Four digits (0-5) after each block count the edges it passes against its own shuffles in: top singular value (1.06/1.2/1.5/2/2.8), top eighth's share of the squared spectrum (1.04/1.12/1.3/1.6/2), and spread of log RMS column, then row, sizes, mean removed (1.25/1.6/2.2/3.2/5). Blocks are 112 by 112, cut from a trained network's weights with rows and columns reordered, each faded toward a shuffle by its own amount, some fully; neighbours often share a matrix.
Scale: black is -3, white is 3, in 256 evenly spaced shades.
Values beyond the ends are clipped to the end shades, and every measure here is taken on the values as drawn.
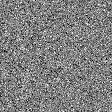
1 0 0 0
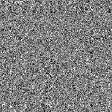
3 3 2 2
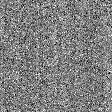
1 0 0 0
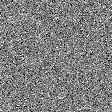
0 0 0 0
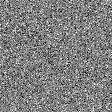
0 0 0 0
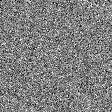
0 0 0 0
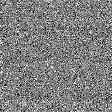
1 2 2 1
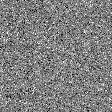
0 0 0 0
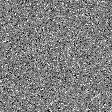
0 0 0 0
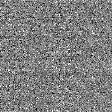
2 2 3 0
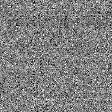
2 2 2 0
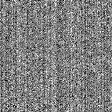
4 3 1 2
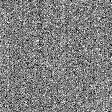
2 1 0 0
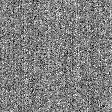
2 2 0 0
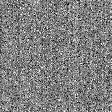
2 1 0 0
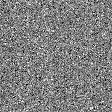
1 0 0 0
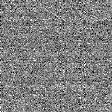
2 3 3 1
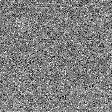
1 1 1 0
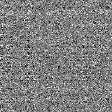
2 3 3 1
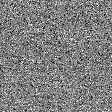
0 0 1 0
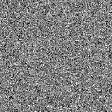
2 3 2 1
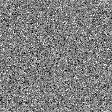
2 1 1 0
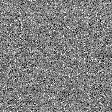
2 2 2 0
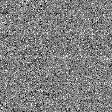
1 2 2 0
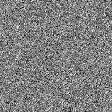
3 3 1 1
